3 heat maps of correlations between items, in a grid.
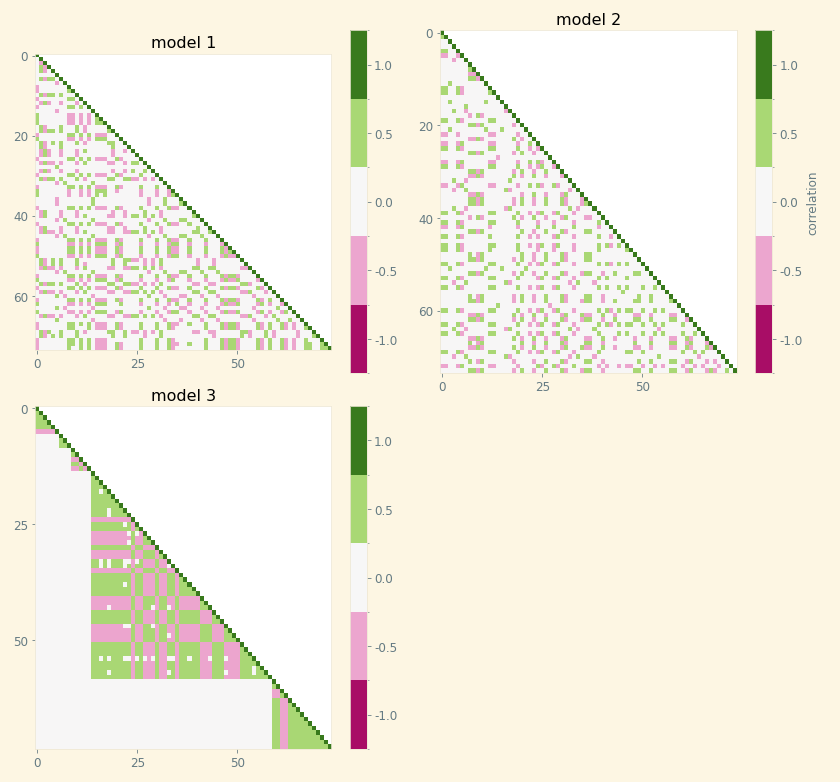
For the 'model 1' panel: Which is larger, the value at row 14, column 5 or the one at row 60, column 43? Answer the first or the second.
the second
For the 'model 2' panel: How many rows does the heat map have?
74
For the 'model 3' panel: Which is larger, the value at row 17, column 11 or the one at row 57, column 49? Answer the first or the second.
the first
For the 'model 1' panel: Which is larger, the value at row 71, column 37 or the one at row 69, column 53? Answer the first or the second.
the first
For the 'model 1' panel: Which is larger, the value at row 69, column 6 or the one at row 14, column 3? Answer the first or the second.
the first
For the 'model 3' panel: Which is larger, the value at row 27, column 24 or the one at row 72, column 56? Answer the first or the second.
the first
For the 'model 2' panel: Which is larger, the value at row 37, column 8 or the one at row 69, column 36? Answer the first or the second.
the first
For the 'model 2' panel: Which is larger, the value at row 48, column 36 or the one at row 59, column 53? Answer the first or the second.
the first
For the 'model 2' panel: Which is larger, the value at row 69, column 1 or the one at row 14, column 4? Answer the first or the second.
the first
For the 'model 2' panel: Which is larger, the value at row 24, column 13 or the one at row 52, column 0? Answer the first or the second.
the second
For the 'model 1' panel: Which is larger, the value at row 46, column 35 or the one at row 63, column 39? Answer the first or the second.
the second
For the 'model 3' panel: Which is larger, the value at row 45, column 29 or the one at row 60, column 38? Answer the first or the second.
the second
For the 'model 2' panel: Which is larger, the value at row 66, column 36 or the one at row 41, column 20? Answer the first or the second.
the second
